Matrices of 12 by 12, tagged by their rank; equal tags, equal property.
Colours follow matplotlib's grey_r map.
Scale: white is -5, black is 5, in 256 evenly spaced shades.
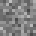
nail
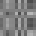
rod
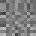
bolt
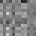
bolt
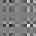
rod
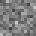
nail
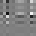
rod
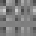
rod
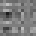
bolt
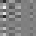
rod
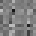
bolt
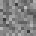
nail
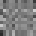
bolt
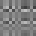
rod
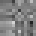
bolt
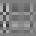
rod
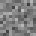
nail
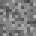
nail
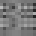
bolt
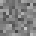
nail
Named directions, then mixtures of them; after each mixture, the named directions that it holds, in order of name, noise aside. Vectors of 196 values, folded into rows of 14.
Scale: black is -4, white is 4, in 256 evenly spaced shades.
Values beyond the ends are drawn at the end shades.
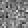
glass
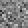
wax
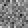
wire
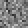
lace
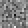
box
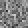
glass, lace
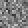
lace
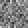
wire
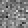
glass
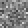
glass, wax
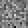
box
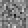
box, lace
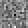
box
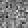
glass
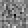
box, lace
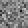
wax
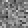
glass, lace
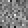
box, wire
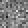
glass
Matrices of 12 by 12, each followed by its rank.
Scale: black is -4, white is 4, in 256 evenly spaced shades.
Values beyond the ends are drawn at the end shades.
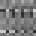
two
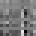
two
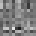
two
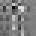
two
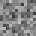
full rank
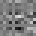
two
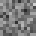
full rank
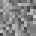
full rank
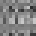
two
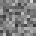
full rank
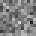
full rank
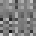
two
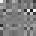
two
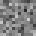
full rank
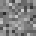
full rank
